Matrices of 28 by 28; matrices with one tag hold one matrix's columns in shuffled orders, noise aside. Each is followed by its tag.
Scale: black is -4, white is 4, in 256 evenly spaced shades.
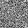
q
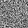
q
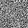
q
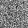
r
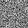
q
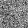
r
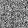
r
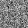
r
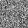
r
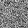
q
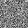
q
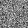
r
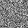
q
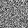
q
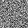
q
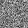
q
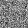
r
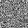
q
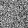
r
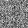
r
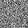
q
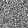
q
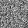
r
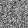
r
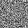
q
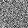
q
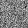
r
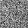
r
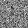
r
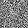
q
